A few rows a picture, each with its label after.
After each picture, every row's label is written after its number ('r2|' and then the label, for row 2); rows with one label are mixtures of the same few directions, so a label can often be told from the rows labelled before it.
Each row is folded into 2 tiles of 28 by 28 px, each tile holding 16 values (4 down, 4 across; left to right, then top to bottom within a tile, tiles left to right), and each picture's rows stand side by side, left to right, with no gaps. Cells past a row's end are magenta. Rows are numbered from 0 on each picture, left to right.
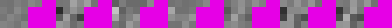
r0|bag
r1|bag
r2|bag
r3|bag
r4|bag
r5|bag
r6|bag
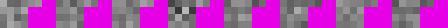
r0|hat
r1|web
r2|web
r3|bag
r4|hat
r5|web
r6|bag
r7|hat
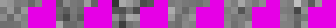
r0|bag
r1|hat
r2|hat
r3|bag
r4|web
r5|web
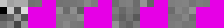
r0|bag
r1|bag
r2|hat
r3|bag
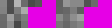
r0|web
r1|hat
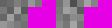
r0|bag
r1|web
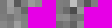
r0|web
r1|web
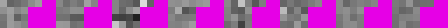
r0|hat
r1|hat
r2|hat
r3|web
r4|web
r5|bag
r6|hat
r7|web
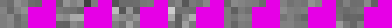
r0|web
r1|hat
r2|bag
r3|bag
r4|hat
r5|hat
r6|hat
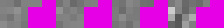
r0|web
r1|bag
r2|web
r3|bag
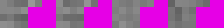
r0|hat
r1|hat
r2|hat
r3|hat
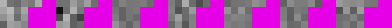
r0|hat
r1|bag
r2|hat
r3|web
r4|bag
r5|hat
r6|bag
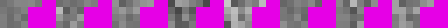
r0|hat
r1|bag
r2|hat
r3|hat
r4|hat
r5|hat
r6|web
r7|hat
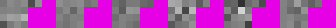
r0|hat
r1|bag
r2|web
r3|bag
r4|web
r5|web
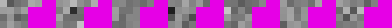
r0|hat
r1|web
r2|bag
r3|bag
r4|bag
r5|hat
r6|bag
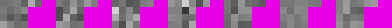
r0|hat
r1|bag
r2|bag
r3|web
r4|web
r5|web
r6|web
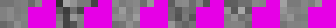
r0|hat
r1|hat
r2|hat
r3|hat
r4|bag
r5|hat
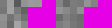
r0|web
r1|hat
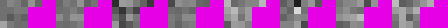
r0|hat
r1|hat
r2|hat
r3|hat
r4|hat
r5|web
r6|hat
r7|hat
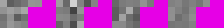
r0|hat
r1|web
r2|bag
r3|bag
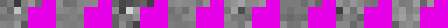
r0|web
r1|hat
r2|web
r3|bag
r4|web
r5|hat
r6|bag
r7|hat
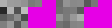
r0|bag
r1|hat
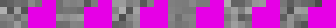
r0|bag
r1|hat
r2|bag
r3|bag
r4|hat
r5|web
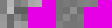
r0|web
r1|bag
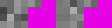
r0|bag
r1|web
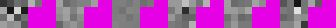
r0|bag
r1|hat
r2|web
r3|web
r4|hat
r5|web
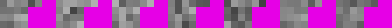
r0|hat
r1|web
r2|hat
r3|web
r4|hat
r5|hat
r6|web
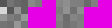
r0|bag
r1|bag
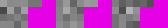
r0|bag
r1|web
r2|web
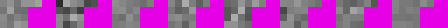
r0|web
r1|hat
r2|bag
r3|web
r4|bag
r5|bag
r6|web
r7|hat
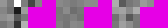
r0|web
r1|web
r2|hat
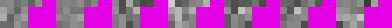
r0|bag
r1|hat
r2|web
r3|hat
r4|web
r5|web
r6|hat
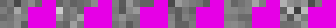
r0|web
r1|bag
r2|web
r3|hat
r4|hat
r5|bag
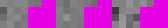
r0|bag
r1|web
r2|bag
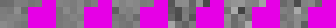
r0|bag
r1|bag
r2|bag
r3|hat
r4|web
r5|web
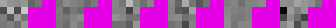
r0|bag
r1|hat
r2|web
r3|web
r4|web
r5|bag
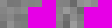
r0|hat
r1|web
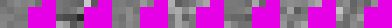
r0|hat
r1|hat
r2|web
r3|hat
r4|hat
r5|web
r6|bag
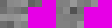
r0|hat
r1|web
